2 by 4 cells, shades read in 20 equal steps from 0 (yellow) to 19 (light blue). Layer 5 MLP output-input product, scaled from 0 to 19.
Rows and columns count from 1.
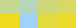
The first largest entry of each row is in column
2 2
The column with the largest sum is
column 2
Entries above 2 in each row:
4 2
